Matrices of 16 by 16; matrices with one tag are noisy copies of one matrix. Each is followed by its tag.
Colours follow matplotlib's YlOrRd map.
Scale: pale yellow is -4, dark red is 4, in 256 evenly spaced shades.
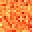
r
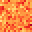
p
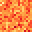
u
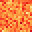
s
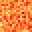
r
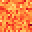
p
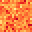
p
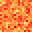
u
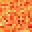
r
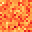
u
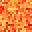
p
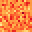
r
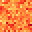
p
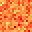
u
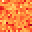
p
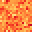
p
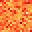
s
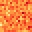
r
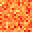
u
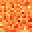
r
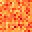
u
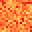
s
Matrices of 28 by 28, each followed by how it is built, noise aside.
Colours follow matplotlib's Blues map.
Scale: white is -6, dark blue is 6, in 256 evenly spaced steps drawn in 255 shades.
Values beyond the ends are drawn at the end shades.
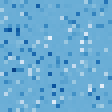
sparse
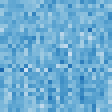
low rank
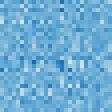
low rank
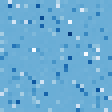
sparse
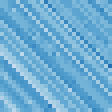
Toeplitz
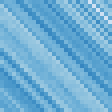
Toeplitz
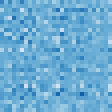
low rank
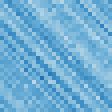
Toeplitz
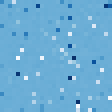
sparse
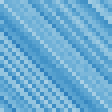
Toeplitz
